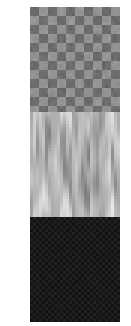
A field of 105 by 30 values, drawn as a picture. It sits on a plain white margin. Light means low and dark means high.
The table splits into 3 rows of 1 panel. Panel 1,1: middling, checkered. Panel 2,1: low, streaked downward. Panel 3,1: very high, checkered, faint in contrast.
